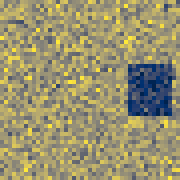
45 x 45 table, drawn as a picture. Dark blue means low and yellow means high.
Stripes: none. Odd patch: lower, in the middle right. Ninth with the lowest average: middle right. Average level on the scale: 60%.
